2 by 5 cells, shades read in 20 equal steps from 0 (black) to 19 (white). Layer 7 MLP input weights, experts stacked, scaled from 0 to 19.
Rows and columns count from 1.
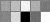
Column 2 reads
14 16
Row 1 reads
12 14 18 13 9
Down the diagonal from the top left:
12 16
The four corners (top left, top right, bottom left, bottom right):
12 9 10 19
